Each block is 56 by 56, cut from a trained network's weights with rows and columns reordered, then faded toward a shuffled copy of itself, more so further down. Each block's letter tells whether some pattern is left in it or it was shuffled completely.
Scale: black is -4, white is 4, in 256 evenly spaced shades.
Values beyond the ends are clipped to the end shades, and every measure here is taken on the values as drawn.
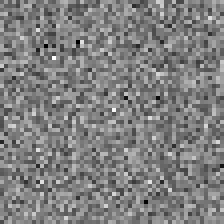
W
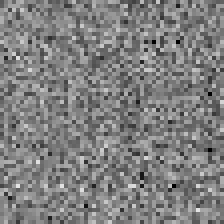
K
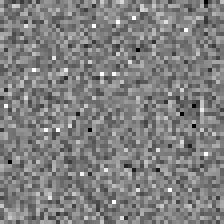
W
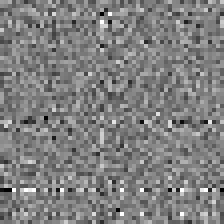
K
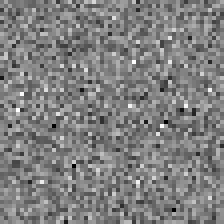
W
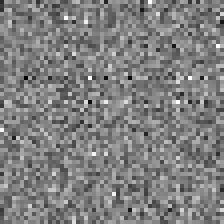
K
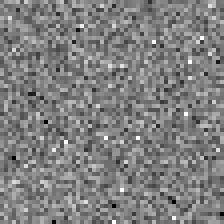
W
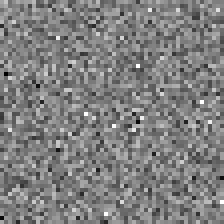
W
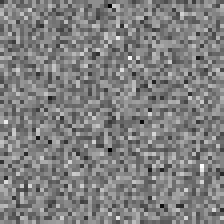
W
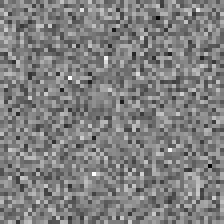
W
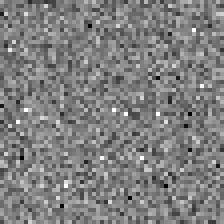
W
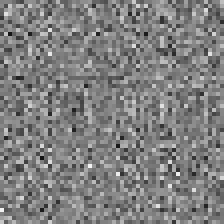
K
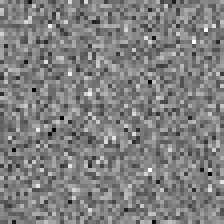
W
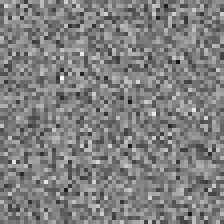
W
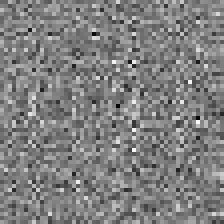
K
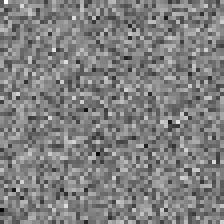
W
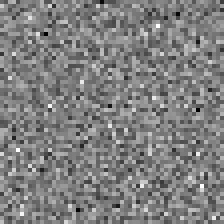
W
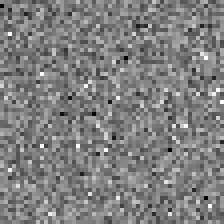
W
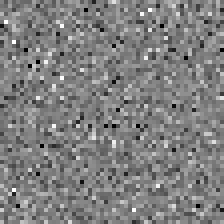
W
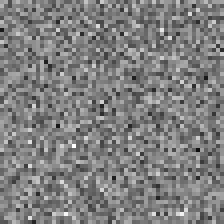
K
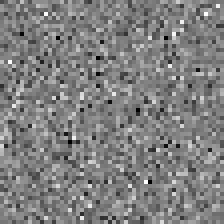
W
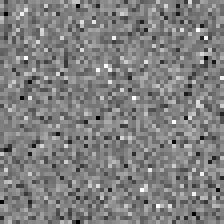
W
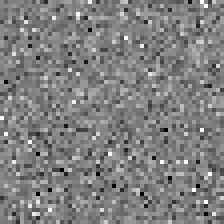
W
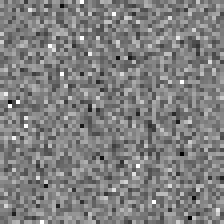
W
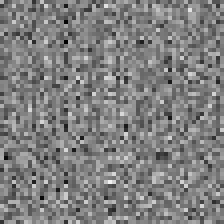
K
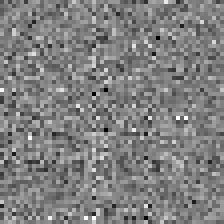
K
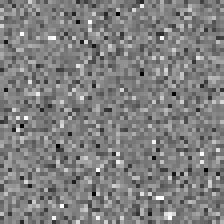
W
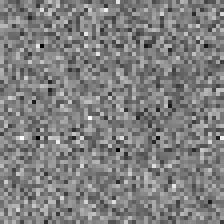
K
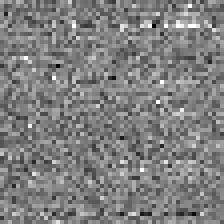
K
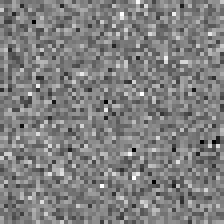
W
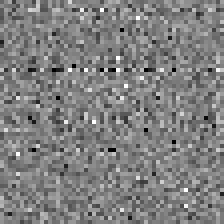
K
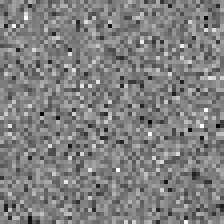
W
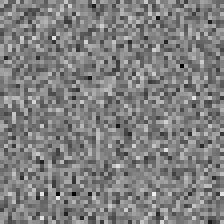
K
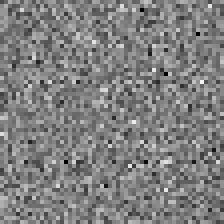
K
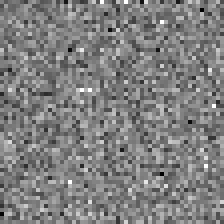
K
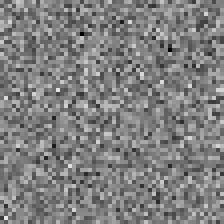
W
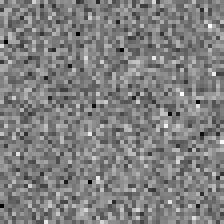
W
